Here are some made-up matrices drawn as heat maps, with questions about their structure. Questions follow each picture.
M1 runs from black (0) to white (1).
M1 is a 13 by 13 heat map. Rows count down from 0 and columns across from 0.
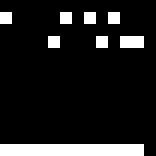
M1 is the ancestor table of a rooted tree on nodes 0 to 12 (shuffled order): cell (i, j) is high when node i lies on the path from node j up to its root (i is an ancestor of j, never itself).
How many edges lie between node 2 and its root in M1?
1
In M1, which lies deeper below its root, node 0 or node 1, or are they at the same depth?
node 0
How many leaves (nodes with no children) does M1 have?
10
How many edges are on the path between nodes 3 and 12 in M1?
1
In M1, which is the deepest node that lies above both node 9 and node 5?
1
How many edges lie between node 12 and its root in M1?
0
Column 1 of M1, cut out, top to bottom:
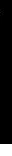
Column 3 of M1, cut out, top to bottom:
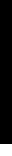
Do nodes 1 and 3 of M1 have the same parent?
yes
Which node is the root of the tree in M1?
12
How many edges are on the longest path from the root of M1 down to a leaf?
2
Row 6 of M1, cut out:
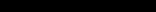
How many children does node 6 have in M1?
0
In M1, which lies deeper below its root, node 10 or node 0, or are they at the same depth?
the same depth
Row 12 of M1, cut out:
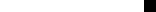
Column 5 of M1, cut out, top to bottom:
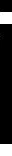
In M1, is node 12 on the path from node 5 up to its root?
yes
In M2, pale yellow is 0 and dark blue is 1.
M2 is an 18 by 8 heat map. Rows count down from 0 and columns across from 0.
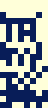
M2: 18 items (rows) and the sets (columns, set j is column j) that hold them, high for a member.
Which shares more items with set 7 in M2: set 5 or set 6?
set 5
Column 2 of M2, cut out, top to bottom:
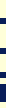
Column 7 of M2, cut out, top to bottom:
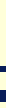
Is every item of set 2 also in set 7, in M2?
no
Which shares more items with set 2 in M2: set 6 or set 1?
set 1
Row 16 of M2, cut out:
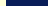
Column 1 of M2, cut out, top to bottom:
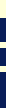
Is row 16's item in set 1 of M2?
yes
